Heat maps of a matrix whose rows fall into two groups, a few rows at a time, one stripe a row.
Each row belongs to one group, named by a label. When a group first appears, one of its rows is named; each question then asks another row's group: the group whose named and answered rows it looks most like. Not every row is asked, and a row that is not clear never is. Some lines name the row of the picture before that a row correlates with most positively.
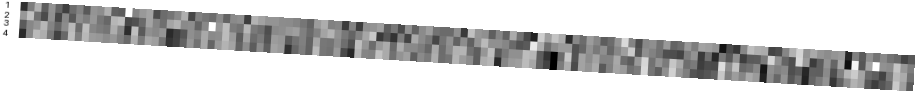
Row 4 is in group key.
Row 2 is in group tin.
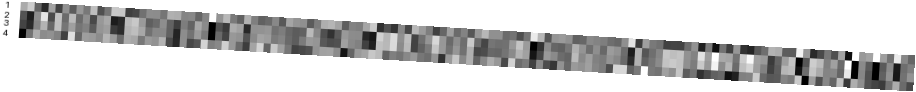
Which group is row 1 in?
tin
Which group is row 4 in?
key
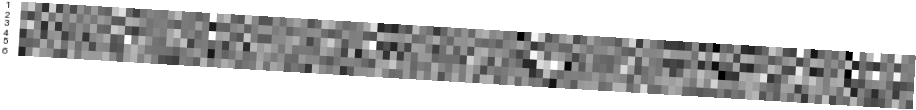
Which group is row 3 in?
tin
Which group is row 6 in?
key
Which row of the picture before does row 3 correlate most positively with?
1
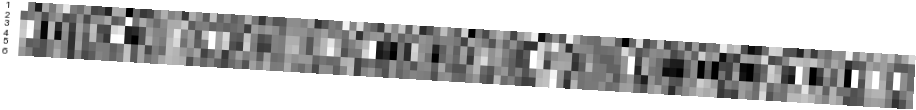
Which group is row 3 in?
tin
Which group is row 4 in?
tin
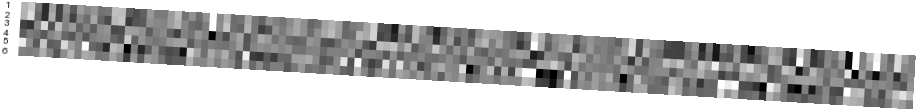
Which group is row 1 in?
tin
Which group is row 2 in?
tin
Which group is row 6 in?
key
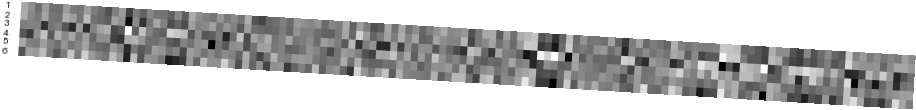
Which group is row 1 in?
key
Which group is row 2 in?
key
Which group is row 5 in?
key
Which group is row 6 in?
key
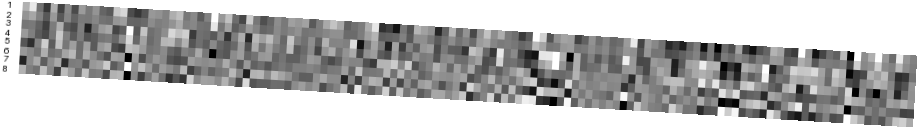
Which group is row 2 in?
tin
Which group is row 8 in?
key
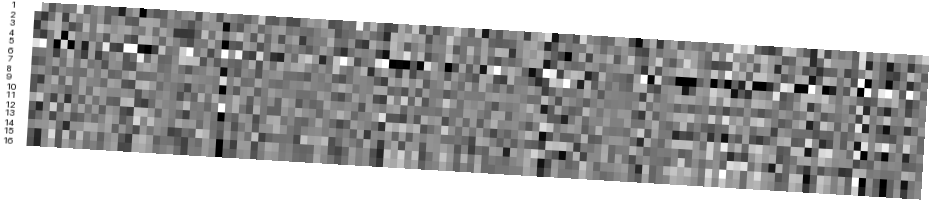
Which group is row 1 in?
key
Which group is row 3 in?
key
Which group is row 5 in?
tin
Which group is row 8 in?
tin
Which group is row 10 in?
key
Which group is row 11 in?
tin
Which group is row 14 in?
key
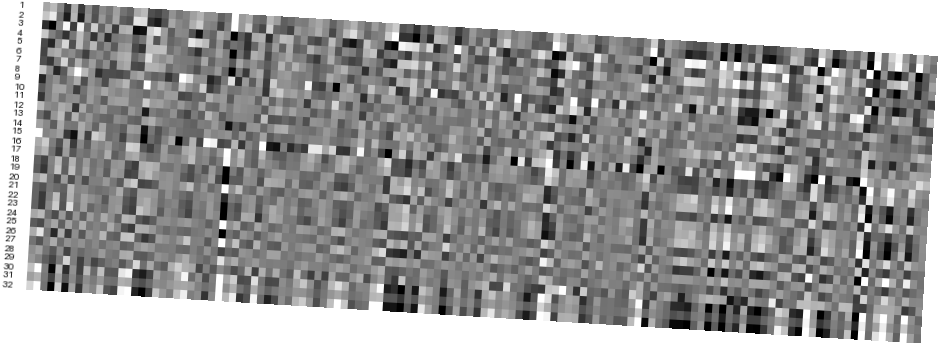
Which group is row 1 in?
tin
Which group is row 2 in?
tin
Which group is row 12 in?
key
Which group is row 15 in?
key
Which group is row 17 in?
tin
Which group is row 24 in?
tin
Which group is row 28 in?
tin
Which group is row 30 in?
tin
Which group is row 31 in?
tin
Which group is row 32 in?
tin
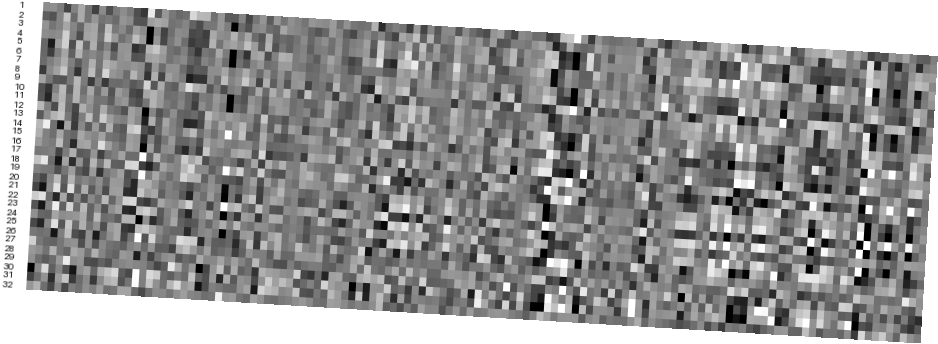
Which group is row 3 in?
key
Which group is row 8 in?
key
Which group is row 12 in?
key
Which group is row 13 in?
key
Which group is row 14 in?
tin
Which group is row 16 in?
key
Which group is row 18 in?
tin
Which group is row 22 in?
tin
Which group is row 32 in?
tin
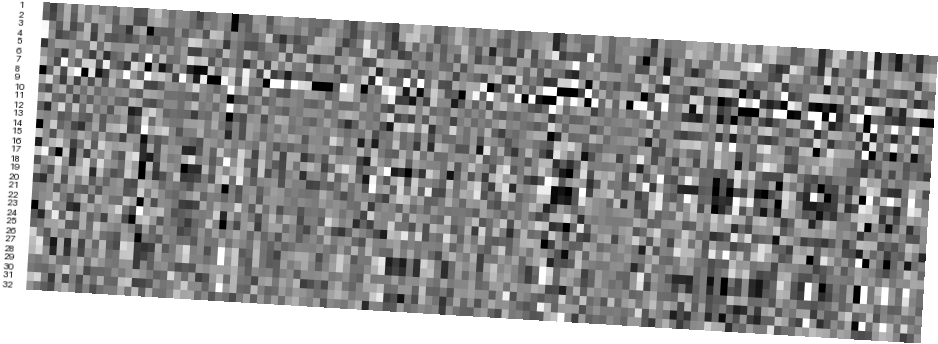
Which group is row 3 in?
key
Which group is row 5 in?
key
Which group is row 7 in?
key
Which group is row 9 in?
tin
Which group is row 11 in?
tin
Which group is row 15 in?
key
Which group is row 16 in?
key
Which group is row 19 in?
key
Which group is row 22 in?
key
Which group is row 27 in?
tin
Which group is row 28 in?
tin
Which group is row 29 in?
key
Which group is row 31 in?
tin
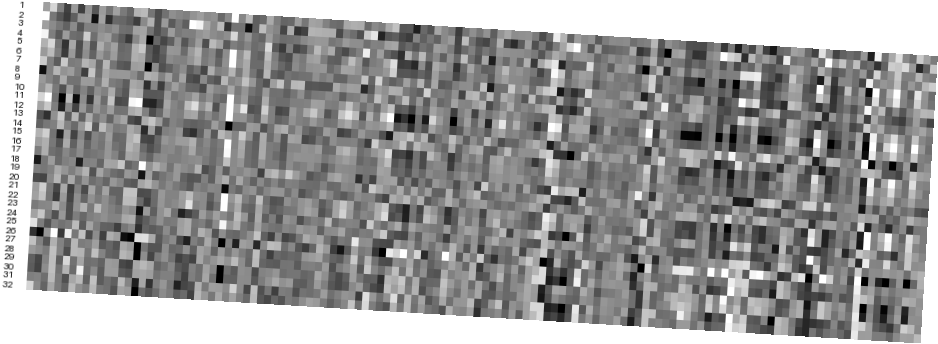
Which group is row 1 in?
tin
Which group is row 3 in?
tin
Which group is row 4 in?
key
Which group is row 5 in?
tin
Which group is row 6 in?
tin
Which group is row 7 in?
key
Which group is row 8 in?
key
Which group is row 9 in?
key
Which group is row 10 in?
tin
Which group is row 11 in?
tin
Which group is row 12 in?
tin
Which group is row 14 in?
key
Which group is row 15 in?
tin
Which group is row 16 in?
tin
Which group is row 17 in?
tin
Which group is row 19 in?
key
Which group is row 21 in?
tin
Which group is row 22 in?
tin
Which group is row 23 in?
key
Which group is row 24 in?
tin
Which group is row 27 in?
key
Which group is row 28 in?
key
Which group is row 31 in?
key
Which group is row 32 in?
key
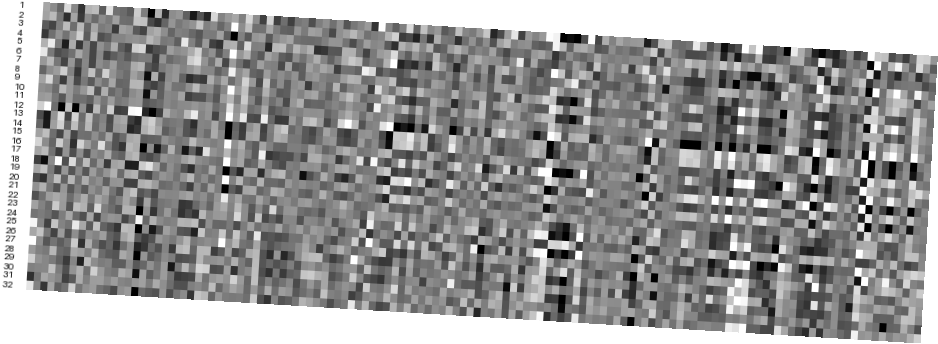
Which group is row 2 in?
tin
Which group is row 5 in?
tin
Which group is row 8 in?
key
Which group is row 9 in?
tin
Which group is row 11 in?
tin
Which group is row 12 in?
tin
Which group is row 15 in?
tin
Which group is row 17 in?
tin
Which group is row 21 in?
tin
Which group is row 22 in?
key
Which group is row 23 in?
key
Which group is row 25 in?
key
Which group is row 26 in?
tin
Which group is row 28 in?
key
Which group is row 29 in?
key
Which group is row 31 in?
key
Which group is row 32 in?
key
